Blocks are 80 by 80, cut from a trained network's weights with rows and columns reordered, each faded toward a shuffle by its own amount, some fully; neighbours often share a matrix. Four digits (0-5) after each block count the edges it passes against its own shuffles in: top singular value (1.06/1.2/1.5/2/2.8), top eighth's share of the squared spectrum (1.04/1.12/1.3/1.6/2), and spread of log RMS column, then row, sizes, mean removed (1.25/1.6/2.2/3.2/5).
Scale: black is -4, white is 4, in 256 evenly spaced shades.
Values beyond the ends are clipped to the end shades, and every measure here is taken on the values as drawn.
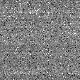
2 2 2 0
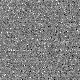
1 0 0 0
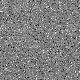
0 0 0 0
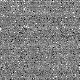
3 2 2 0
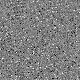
0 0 0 0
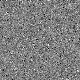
1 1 0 0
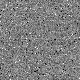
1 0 0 0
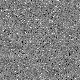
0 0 0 0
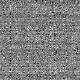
3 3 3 0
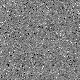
0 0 0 0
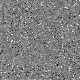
0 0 0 0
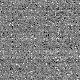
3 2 2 0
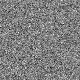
2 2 0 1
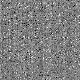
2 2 0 2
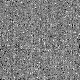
2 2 0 1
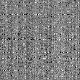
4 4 0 3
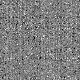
2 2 0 2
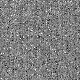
2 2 0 1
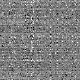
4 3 3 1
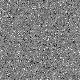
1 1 0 0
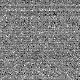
3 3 2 0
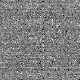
2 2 2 0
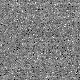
1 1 0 0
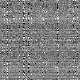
4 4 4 1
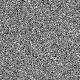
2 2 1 0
